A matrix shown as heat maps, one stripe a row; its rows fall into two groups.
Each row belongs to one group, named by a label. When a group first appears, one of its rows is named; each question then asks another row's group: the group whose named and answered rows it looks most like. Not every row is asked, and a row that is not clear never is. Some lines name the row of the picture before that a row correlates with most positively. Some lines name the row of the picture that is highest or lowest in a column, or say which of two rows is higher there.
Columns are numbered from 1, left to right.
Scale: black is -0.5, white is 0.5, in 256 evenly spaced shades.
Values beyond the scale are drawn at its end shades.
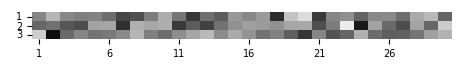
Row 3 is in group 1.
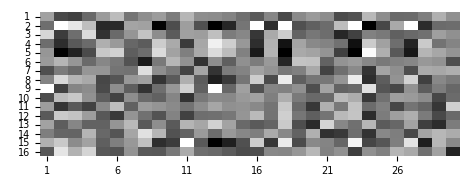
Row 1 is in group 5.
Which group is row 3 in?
1
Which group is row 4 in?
5
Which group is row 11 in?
1
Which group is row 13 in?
1
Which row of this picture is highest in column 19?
6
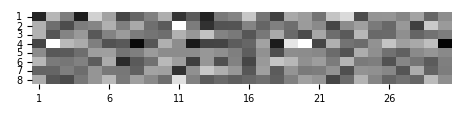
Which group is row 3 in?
1
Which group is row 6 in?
1
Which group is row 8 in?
5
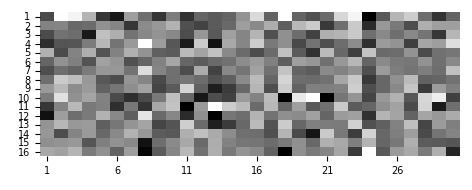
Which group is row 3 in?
1
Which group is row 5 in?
1
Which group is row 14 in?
1
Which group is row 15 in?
1
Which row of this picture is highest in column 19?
10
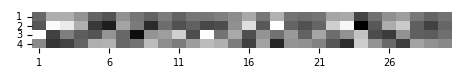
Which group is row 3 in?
1
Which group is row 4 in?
5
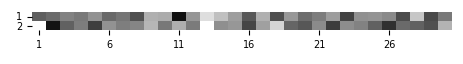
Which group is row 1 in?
5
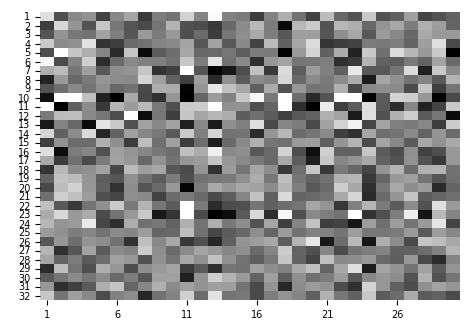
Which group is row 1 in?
1
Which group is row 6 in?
1
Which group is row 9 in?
5
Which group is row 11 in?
1
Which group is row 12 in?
1
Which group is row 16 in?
1
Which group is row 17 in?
1
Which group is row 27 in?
1
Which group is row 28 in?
1
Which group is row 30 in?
5
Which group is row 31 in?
5
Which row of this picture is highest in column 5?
13
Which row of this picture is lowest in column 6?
10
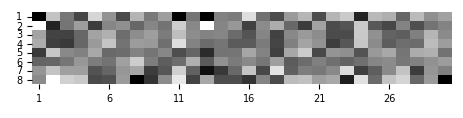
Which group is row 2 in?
1
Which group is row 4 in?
5
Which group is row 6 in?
1
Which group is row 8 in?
1
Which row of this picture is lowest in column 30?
8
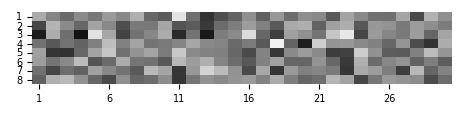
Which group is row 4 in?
1
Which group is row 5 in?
5
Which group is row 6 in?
1
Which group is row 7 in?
5
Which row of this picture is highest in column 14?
7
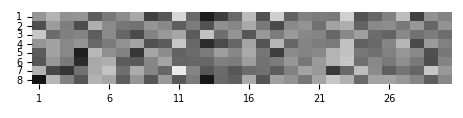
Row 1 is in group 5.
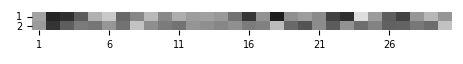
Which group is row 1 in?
5
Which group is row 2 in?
1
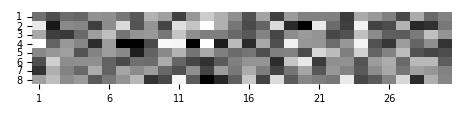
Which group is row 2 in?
1
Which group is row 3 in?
5
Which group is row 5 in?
1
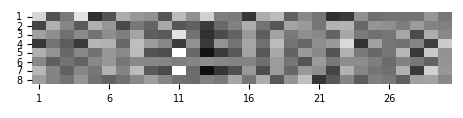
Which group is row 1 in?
1
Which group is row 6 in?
1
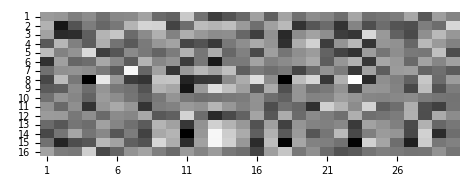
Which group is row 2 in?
1
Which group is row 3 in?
5
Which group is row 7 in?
1
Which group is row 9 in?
5
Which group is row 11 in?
1
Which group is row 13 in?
5
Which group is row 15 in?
5
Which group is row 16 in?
1
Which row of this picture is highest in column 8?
2
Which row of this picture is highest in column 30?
2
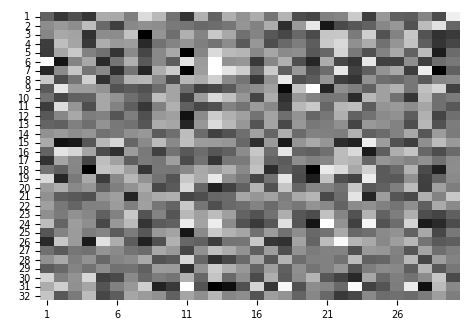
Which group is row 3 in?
1
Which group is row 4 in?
1
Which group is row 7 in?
5
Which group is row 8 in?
1
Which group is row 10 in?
5
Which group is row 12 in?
5
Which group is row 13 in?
5
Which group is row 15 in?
5
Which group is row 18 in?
1
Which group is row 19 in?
1
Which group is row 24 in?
1
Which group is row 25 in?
5
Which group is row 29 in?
5
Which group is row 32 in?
1
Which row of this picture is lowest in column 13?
31
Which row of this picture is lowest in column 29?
7
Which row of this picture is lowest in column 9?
31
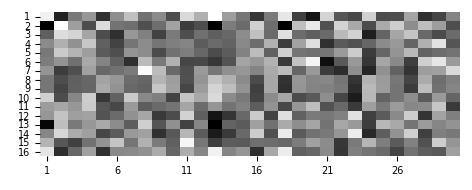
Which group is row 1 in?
1
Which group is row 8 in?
5
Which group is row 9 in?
5
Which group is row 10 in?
1
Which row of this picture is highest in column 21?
1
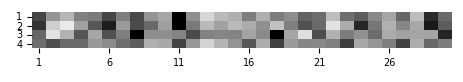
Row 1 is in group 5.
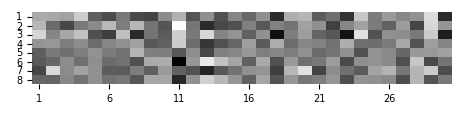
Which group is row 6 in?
5
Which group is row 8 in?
5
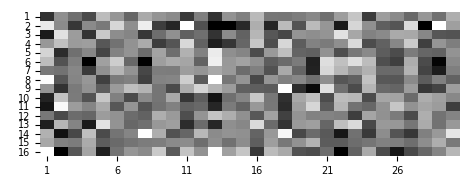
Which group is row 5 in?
1
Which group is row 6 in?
1
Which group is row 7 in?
1
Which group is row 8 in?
1
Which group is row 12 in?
5
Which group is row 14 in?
1
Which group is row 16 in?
1
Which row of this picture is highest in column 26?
11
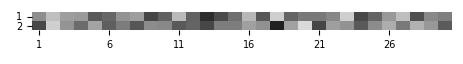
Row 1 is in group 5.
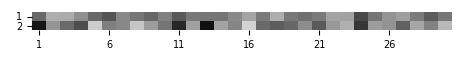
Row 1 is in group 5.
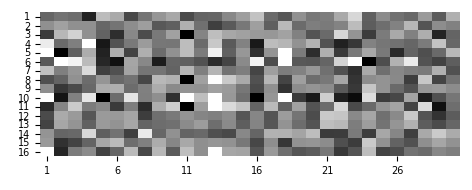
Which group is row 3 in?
5
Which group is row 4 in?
1
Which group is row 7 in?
1
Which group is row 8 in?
5
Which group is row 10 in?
1
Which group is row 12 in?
1
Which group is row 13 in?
1
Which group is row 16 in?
1
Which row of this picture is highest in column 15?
11
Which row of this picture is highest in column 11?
10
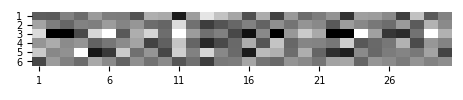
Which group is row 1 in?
5
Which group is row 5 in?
1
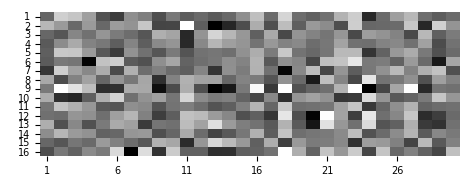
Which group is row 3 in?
5
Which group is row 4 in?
5
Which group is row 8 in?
1
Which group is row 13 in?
1
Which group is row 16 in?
1
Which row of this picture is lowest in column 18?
7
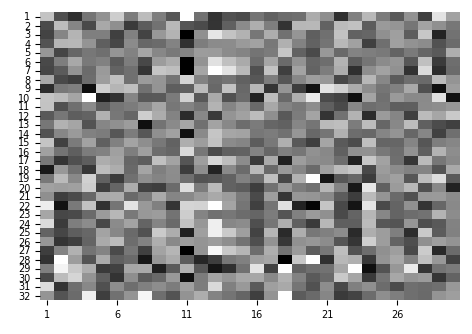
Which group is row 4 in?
5
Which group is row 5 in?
1
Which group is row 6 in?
5
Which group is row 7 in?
5
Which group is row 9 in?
1
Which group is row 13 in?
1
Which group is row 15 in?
1
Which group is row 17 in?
5
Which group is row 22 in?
1
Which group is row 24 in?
1
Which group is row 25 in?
5
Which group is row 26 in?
5
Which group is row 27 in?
5
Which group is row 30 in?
5
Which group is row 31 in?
1
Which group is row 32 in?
1
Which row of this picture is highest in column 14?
7
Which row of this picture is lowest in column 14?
29
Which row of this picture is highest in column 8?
32
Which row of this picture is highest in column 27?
29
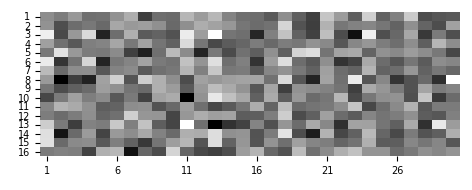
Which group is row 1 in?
1
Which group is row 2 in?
1
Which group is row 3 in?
1
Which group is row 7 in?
1
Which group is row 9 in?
5
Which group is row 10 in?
5
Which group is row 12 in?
1
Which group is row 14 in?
1
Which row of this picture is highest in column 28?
10
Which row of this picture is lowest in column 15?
13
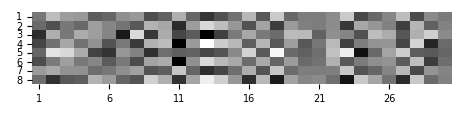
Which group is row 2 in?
5
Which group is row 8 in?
5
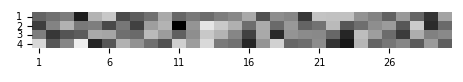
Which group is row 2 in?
5
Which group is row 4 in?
1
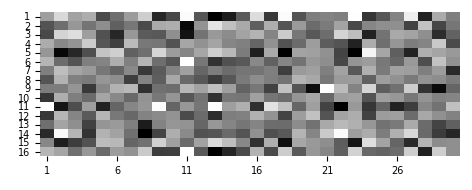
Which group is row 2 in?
5
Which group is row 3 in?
5
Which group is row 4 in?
1
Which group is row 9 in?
1
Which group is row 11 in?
1
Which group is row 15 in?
5
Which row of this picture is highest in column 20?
12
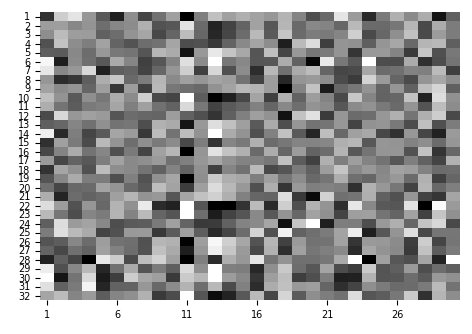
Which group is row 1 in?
5
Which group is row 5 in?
5
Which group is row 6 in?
1
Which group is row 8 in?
5
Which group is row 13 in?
5
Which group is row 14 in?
1
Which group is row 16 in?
5
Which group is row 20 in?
5
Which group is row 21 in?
1
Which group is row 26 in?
5
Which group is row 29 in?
1
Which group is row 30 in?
1
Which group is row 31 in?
1
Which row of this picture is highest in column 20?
24
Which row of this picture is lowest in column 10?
22
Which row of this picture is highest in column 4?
31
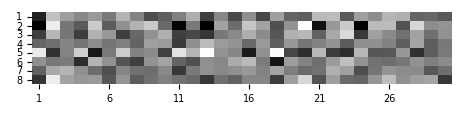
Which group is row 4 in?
5
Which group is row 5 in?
1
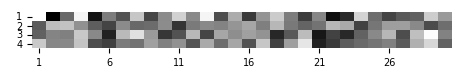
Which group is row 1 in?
1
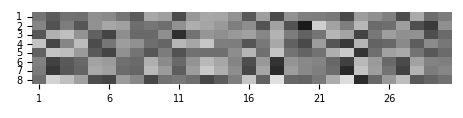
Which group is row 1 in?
5
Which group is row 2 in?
1
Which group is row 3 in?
5
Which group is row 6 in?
5
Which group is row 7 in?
5
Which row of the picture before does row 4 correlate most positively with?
1
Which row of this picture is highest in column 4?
4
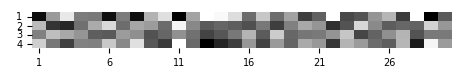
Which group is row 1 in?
5
